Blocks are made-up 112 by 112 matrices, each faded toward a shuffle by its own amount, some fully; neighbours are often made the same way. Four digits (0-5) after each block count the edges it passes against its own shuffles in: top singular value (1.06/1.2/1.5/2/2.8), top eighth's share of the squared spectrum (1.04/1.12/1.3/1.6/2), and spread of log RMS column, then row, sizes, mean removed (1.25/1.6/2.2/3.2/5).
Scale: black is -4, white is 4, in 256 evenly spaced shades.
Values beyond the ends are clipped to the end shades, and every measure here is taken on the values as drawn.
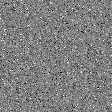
1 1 0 0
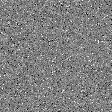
2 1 0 0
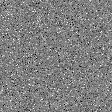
0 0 0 0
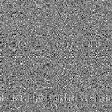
4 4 2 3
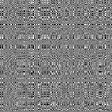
5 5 4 4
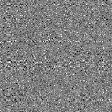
4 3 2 2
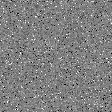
0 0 0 1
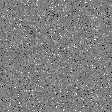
0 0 0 0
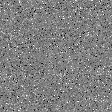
0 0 0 1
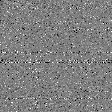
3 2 0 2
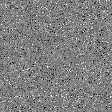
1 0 0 1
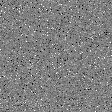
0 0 0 0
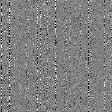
3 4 4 0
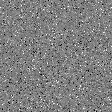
0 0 0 0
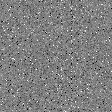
1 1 1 0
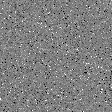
0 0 0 0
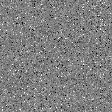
1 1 2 0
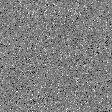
0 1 1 0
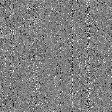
2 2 3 0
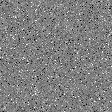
0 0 0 0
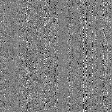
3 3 4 0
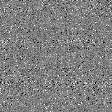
3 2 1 2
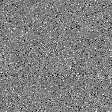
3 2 0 2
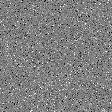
3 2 0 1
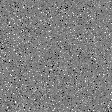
0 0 0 0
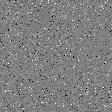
0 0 0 0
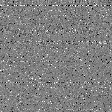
3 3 0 2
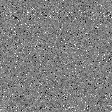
1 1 0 2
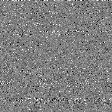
1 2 0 3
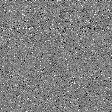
1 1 0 2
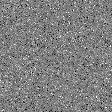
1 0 1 0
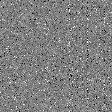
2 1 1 0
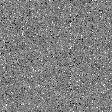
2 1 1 0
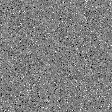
0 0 1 0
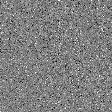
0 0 1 0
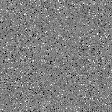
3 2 1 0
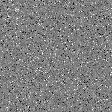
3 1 0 0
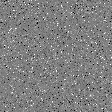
2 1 0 0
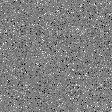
3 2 0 0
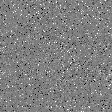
3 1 0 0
